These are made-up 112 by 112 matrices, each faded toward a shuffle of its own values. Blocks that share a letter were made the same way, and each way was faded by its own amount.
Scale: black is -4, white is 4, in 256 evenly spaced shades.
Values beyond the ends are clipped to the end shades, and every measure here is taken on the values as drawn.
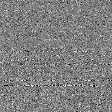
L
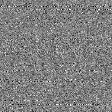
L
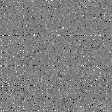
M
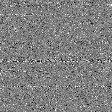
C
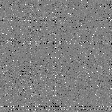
M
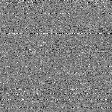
L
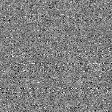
L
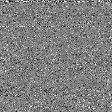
C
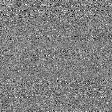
L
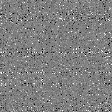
M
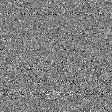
L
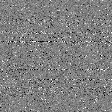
C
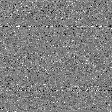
C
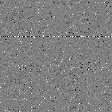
M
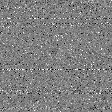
C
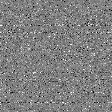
C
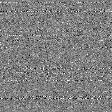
L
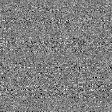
L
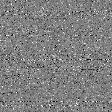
C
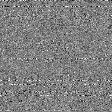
L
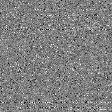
C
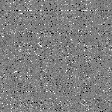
M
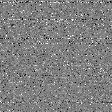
C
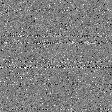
C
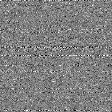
L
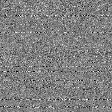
L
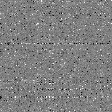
M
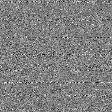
L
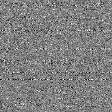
L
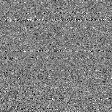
L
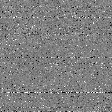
C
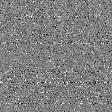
C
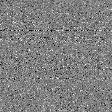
C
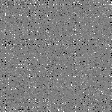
M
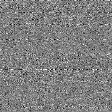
L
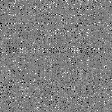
M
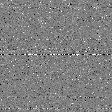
C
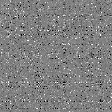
M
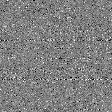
C
